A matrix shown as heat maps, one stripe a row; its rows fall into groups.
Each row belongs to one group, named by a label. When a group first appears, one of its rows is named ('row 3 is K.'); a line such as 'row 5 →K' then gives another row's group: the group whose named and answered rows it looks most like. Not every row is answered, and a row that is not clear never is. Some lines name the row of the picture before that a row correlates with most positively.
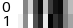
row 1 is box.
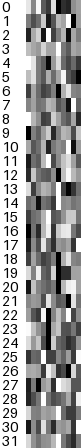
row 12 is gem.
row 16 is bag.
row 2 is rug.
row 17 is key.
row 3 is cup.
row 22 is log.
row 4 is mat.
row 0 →box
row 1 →log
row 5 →mat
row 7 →rug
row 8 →mat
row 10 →log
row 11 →bag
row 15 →bag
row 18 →gem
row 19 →box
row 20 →gem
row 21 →rug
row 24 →box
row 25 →key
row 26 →rug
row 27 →bag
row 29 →cup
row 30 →key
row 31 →cup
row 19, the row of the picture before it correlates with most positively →1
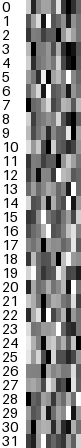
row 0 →cup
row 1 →rug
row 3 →cup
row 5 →log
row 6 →rug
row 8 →cup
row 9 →log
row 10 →box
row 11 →gem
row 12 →bag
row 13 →rug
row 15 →key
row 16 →bag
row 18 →gem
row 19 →mat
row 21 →mat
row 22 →rug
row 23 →cup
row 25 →box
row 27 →rug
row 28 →key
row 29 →log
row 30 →cup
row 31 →key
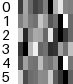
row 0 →gem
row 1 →rug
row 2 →cup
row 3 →key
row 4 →rug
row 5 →cup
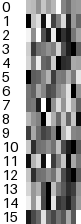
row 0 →cup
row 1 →rug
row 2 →box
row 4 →box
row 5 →key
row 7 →log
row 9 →gem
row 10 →cup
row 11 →rug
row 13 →box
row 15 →key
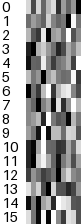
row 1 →rug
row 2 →log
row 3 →key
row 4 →key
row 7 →bag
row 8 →rug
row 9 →log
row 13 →box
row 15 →log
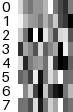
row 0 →cup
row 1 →mat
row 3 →rug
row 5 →log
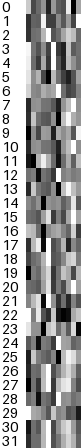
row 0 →log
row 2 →bag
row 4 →log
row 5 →box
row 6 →cup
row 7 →gem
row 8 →gem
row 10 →gem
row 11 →key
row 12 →bag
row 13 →gem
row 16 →mat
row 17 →rug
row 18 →bag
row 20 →bag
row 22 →box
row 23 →mat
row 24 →bag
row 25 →gem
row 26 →bag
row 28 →bag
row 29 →mat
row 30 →bag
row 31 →bag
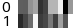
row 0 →log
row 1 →key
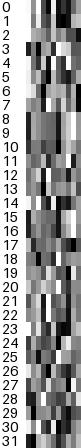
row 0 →box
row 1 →box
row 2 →mat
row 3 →bag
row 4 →log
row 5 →box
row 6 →mat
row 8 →gem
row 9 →gem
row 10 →gem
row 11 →log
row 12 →rug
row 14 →box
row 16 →gem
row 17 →cup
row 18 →bag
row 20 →cup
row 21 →rug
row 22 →rug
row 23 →box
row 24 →gem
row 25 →bag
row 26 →box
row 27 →rug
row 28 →key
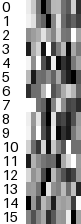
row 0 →mat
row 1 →mat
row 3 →rug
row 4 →box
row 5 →cup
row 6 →bag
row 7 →mat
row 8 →box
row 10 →log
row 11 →gem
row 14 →key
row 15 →log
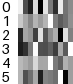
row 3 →key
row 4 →cup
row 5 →log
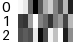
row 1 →key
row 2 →log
